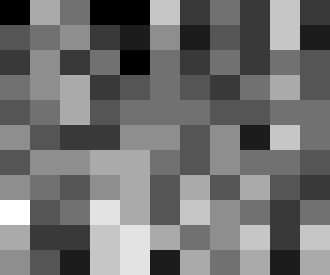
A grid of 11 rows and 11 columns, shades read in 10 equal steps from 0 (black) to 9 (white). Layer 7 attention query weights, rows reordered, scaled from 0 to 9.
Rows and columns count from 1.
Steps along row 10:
down same up up down down up up down up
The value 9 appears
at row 9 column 1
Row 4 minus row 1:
4 -1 2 2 3 -3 1 -2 2 -1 1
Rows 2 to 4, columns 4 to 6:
2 1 5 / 4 0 4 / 2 3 4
